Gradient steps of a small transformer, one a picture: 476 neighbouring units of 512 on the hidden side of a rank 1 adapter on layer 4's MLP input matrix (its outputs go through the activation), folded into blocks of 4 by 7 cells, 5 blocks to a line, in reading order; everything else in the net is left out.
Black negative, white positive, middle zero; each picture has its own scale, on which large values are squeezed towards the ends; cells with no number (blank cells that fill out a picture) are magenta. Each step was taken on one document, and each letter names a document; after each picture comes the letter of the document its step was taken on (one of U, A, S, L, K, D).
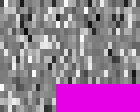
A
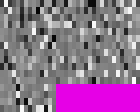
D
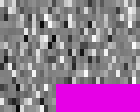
D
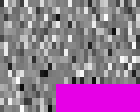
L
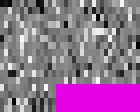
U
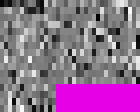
U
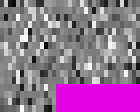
L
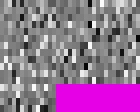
D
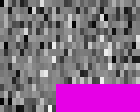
L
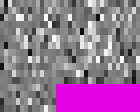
A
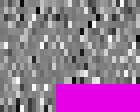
D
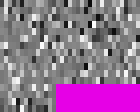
D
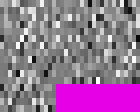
L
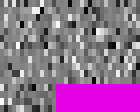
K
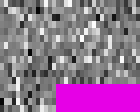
A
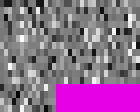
U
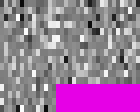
D
